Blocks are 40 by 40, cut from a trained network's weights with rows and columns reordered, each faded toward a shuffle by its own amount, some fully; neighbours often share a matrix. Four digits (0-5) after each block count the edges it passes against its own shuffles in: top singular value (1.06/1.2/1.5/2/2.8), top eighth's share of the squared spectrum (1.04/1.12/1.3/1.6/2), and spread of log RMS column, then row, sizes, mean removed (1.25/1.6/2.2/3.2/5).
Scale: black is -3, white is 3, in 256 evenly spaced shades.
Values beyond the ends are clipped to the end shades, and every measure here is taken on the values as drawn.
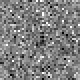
2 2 1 0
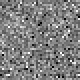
0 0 0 1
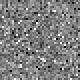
0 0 0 0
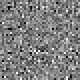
3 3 1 2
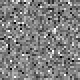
0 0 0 0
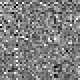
3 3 1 1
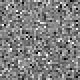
1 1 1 0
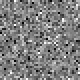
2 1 1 0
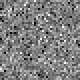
1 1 0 0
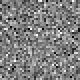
2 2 1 1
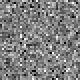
2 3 1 1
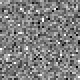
0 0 0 0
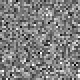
0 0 0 0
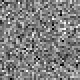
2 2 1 0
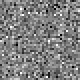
0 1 0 0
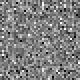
1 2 1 0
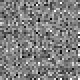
2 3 1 1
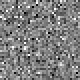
2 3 1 0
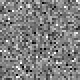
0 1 0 0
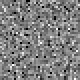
0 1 0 0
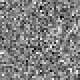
1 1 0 0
